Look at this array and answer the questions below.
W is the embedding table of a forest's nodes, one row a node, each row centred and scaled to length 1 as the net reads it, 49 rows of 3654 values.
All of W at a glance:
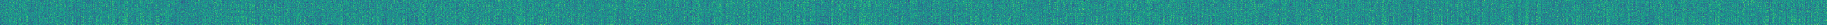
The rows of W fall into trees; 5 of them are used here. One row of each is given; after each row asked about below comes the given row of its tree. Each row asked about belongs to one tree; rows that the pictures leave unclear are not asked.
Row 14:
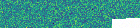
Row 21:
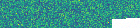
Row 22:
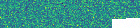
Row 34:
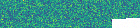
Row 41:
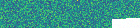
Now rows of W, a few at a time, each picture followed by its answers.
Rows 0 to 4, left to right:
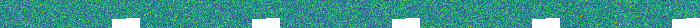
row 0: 34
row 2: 14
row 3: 34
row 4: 21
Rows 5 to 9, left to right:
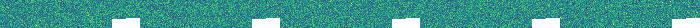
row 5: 21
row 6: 14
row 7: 34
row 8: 22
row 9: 22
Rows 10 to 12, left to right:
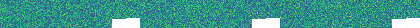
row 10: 41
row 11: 22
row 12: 22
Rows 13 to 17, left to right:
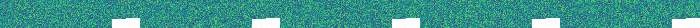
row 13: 22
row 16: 22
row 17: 21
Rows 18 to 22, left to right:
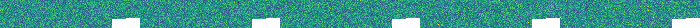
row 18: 14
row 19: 14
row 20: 41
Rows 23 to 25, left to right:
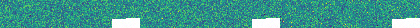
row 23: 41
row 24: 41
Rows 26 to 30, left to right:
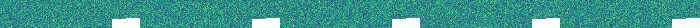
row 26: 34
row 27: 14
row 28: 14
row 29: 21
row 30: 14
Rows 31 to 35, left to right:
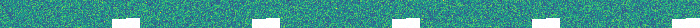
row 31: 34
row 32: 41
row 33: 41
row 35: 41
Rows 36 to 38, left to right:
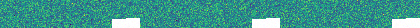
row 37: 14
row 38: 41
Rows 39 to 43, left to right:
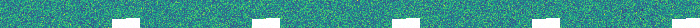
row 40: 14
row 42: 41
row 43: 41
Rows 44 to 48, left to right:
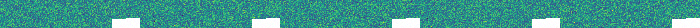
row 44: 14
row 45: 21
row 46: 14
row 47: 22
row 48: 41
